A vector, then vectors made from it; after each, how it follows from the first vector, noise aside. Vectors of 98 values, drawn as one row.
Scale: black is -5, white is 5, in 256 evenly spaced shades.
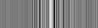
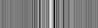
copied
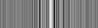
copied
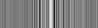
copied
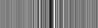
negated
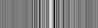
copied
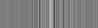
shrunk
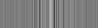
shrunk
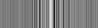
copied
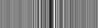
negated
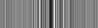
negated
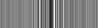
negated
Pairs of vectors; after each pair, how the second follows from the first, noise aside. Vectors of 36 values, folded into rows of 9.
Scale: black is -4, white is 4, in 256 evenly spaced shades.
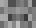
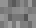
shrunk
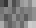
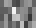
shuffled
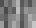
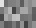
shuffled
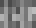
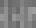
shrunk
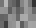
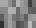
reversed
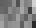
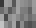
reversed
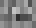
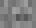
shrunk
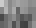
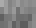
shrunk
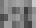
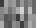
shuffled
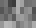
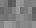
shrunk
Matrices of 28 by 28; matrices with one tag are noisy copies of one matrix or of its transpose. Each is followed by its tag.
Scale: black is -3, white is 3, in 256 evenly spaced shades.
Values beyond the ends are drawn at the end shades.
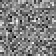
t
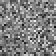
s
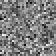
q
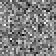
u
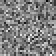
s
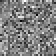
t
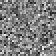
q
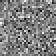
t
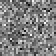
u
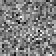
s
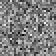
u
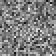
s
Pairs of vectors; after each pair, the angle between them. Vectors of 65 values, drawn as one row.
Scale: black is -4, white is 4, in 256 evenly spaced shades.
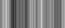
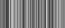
partly opposed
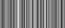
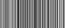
partly opposed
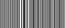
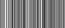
partly aligned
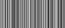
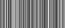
nearly opposite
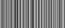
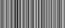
nearly parallel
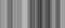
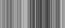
nearly parallel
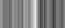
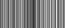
partly opposed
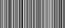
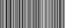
partly aligned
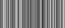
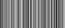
partly aligned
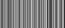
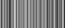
partly aligned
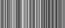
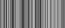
nearly opposite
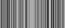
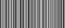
orthogonal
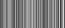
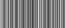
partly opposed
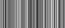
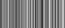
orthogonal
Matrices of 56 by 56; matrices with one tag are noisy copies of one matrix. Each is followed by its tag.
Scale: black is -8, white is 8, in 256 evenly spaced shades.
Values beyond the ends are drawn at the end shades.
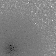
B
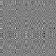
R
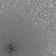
B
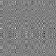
R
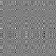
R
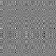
R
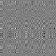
R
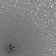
B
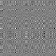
R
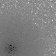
B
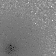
B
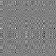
R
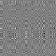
R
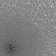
B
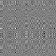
R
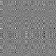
R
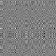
R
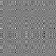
R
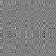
R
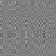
R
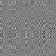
R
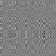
R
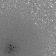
B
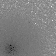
B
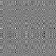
R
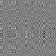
R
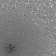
B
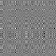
R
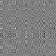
R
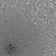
B
